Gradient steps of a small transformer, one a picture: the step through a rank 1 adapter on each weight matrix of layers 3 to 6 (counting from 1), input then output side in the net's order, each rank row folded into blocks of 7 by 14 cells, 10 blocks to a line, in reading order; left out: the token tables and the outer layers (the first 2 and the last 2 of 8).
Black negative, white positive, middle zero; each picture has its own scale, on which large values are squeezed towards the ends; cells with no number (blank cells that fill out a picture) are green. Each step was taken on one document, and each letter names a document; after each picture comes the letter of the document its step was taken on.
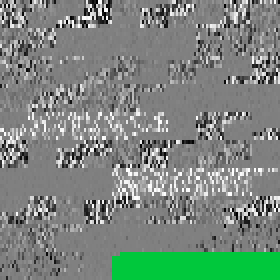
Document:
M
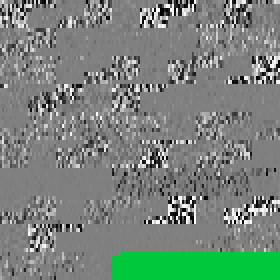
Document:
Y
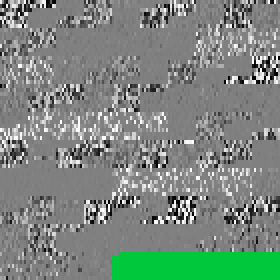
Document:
M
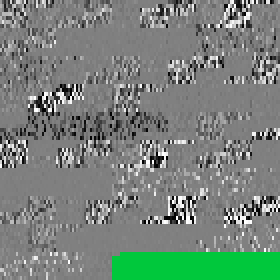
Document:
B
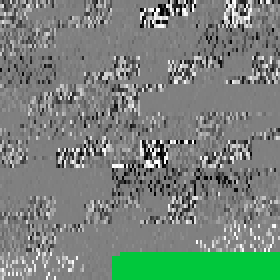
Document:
Y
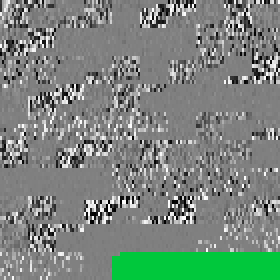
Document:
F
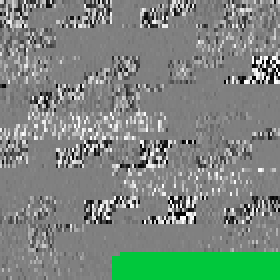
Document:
M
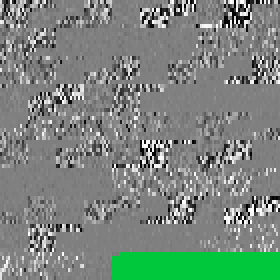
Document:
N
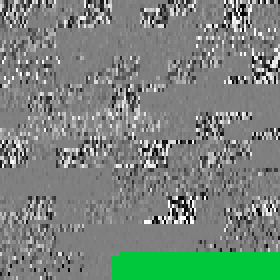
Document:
F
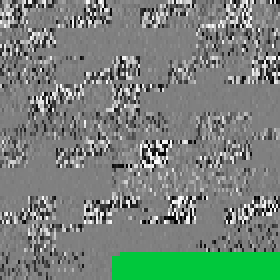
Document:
B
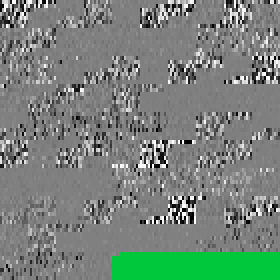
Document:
N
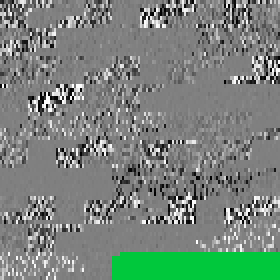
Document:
Y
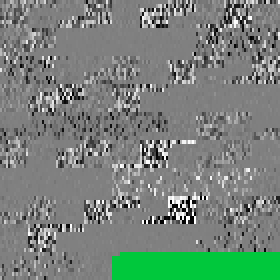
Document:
B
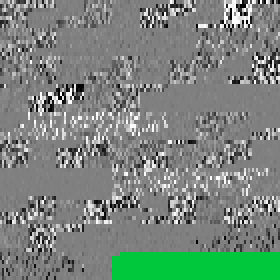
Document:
Y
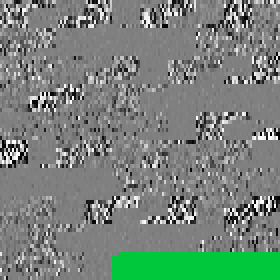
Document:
M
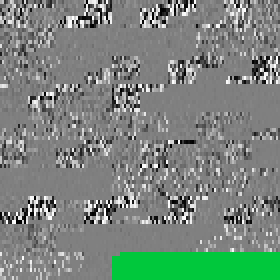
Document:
F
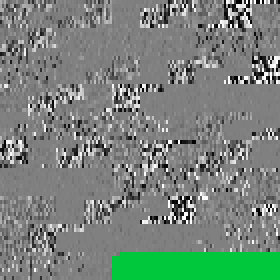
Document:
F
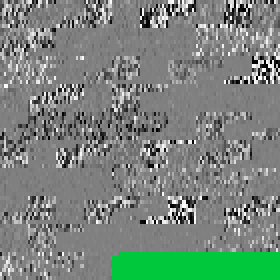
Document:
N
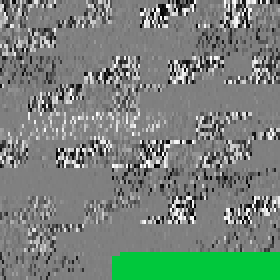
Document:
Y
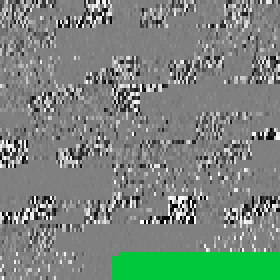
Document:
B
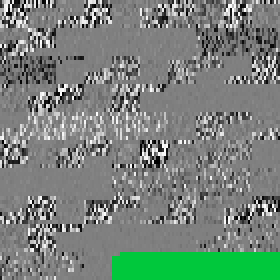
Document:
B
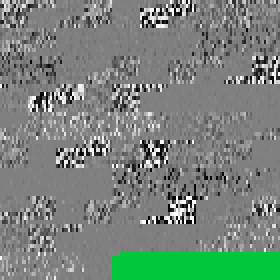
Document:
Y
